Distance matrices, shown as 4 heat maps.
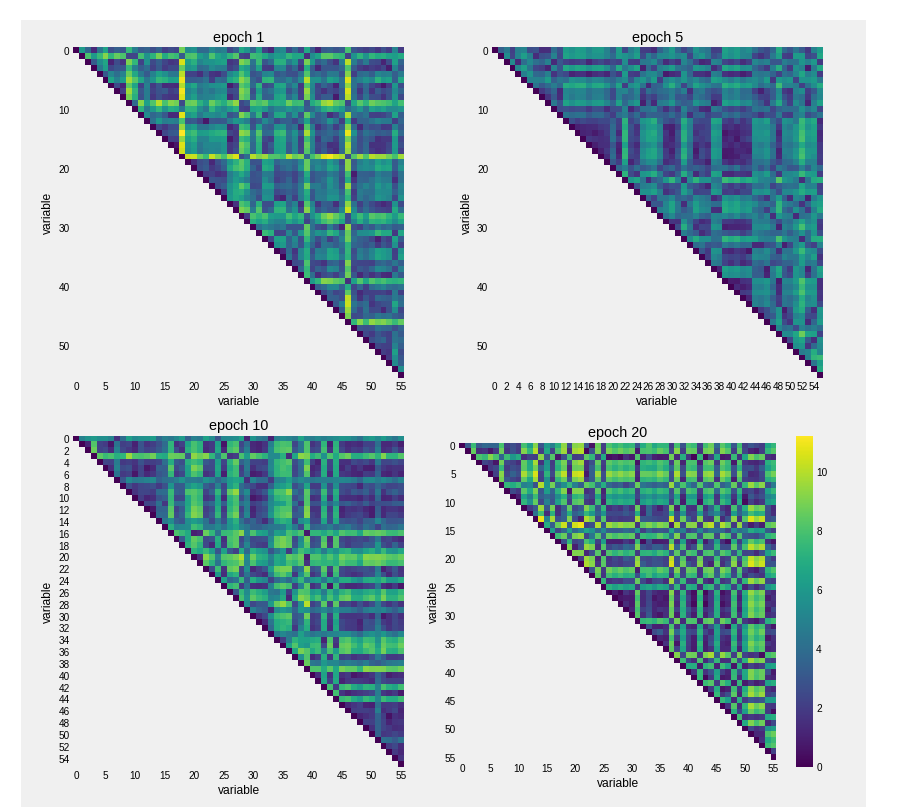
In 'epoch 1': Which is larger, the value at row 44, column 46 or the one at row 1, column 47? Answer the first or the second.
the first
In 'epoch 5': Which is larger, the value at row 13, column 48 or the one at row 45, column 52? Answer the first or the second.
the second
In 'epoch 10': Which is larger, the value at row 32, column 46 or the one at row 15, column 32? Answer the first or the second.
the second
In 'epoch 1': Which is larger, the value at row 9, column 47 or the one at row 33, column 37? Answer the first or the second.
the first
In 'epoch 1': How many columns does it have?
56
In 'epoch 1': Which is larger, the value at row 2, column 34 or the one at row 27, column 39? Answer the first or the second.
the second
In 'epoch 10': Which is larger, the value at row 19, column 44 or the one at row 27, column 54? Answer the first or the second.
the second
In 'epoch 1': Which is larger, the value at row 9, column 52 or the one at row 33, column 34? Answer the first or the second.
the first
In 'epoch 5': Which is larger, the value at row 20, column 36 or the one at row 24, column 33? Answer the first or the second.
the second
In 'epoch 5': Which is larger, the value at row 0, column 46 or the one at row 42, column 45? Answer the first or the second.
the second
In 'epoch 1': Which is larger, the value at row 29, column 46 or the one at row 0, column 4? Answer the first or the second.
the second
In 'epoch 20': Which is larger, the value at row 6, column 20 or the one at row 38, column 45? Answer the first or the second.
the first
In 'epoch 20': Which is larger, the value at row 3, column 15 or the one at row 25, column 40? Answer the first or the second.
the second
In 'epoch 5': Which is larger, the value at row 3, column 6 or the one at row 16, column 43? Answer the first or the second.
the first
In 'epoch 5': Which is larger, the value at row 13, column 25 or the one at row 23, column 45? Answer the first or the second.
the first
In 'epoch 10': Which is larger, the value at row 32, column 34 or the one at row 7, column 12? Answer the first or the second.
the first
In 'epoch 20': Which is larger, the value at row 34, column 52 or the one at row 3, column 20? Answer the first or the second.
the second
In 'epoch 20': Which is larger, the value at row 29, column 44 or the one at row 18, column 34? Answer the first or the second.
the second
